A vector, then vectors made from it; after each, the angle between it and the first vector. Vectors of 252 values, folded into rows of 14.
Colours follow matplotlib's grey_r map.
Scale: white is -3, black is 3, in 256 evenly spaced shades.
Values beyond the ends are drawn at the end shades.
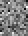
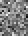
nearly parallel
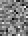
orthogonal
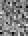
partly opposed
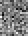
partly opposed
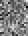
nearly opposite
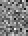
partly aligned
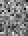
nearly parallel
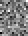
nearly opposite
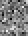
partly opposed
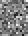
partly opposed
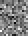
partly opposed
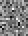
orthogonal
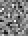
orthogonal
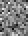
nearly parallel
